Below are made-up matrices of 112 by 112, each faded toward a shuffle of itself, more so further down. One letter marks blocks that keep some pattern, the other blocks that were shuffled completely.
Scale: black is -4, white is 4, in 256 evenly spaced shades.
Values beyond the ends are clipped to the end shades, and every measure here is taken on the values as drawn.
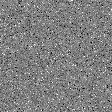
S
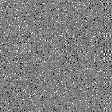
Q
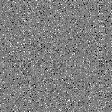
Q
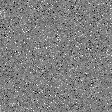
S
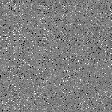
Q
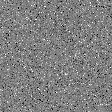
S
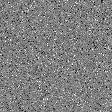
S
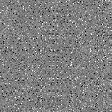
Q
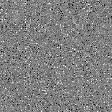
Q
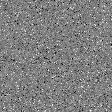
S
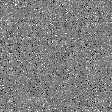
Q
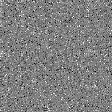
Q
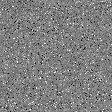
S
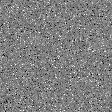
S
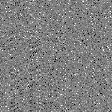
Q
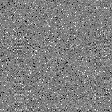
Q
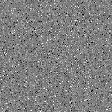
Q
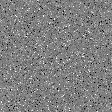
S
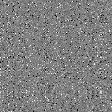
Q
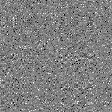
Q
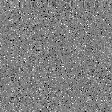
Q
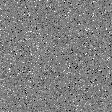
S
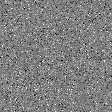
S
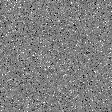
S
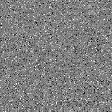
Q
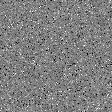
S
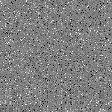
Q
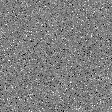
S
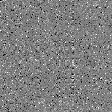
Q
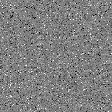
Q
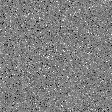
S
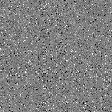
Q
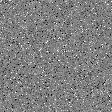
S
